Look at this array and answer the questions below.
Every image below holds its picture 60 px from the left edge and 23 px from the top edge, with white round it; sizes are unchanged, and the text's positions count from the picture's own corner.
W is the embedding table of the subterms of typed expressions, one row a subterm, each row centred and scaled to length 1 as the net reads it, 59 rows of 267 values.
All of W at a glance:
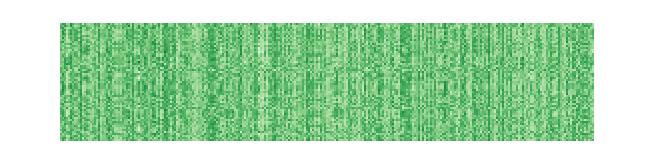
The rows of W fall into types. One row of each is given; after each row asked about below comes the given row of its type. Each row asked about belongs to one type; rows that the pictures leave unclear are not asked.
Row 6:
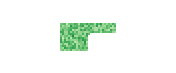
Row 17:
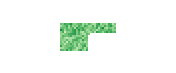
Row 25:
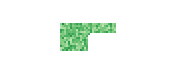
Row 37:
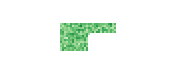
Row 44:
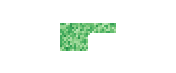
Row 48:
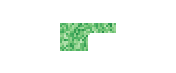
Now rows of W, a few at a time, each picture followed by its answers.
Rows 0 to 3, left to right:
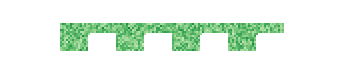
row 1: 44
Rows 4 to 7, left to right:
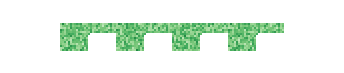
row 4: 25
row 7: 25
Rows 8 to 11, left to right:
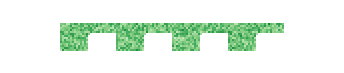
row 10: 17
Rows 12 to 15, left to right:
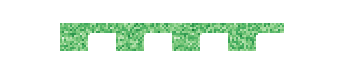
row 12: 17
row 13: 48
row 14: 37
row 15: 6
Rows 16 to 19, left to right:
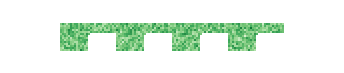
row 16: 6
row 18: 17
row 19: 6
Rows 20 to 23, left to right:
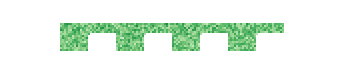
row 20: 17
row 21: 37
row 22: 44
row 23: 48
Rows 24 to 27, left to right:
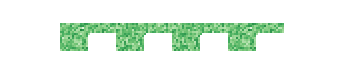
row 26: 25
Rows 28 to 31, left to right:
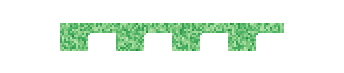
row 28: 6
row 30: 6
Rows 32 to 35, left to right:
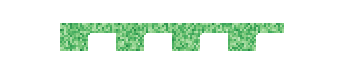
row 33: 48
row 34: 44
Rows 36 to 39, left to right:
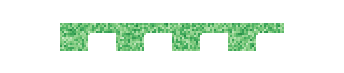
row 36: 17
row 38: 6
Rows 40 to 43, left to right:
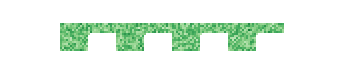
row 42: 48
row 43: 44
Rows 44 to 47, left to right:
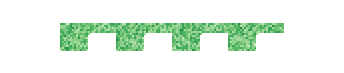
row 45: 44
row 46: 6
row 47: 44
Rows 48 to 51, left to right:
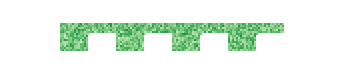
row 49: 17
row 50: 17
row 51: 6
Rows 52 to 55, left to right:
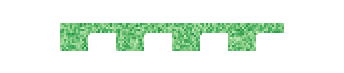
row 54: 25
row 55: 17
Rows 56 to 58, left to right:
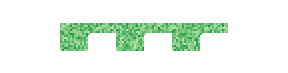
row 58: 25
